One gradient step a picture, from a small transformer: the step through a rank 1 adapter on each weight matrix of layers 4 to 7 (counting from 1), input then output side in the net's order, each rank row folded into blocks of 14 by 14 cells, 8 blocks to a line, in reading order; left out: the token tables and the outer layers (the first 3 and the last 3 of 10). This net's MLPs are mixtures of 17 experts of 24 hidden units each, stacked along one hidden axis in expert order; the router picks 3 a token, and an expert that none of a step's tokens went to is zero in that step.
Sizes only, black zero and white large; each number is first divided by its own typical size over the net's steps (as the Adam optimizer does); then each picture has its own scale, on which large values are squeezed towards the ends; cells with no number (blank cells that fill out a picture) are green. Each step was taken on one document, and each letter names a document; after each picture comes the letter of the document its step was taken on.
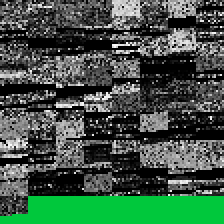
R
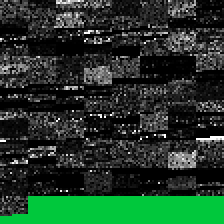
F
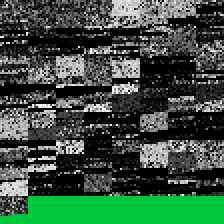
R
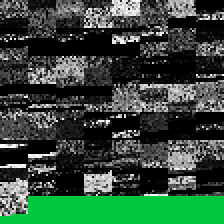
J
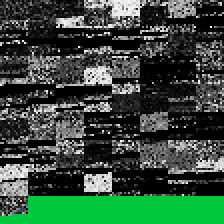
R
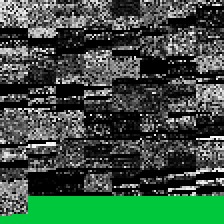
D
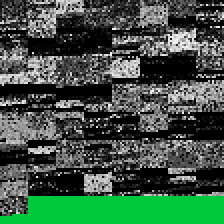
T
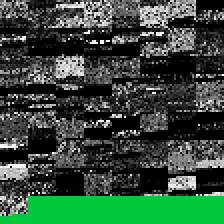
J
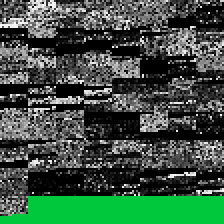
D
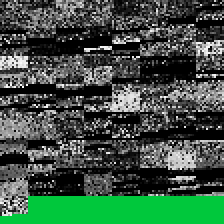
T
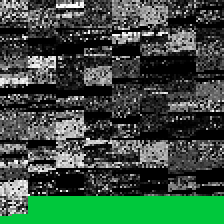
F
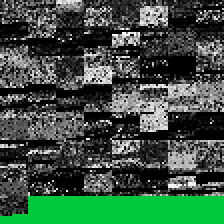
J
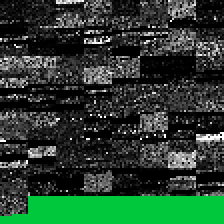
F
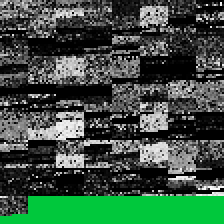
T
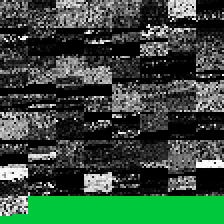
J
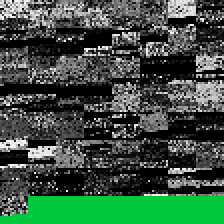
T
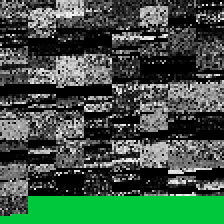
T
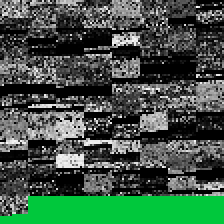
T
